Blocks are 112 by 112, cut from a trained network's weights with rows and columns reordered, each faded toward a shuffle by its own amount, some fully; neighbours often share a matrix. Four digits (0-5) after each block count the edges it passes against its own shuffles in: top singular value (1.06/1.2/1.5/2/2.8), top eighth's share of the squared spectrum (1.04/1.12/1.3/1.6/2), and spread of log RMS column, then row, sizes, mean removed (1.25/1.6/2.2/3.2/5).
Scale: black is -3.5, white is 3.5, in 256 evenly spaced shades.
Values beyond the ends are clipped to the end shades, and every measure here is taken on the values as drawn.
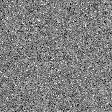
1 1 0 0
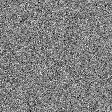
0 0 0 0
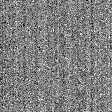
3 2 0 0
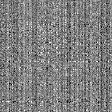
4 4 2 3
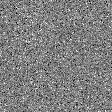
0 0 0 0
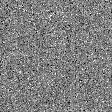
1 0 0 0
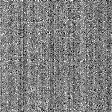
4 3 1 2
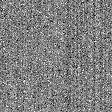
3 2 0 0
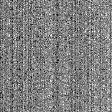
4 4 2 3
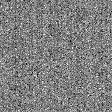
2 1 0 0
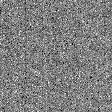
0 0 0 0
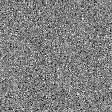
0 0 0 0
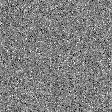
1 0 0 0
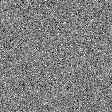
0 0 0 0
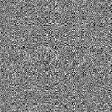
4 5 3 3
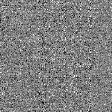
2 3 3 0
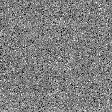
1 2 1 0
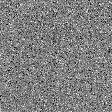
1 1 1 0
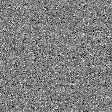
1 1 1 0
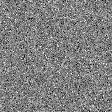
1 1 0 0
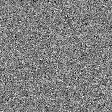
2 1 0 0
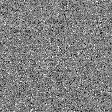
1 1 1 0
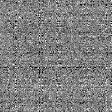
3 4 3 2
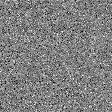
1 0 0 0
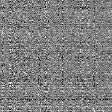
4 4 4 2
